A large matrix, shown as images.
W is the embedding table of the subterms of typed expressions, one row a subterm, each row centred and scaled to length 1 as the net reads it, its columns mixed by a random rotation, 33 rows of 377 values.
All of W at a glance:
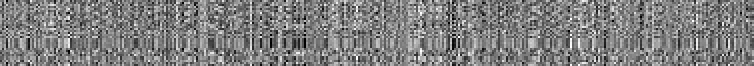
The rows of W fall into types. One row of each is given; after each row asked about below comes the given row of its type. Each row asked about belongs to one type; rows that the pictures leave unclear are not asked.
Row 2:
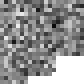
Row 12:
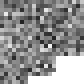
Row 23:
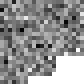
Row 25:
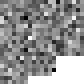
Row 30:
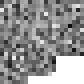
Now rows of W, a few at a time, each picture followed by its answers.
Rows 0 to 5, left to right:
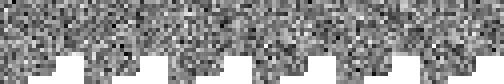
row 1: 25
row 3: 30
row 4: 2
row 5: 30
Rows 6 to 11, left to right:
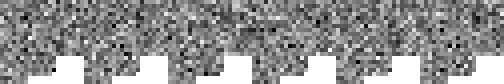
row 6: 25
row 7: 25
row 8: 2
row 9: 23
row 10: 25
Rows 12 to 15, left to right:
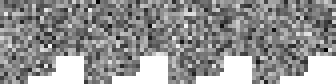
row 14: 2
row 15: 23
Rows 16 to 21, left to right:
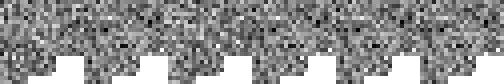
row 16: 30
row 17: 23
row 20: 23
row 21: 23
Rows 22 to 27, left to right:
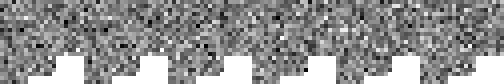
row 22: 23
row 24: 25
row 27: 12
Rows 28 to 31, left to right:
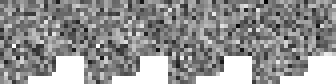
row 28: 30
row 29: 30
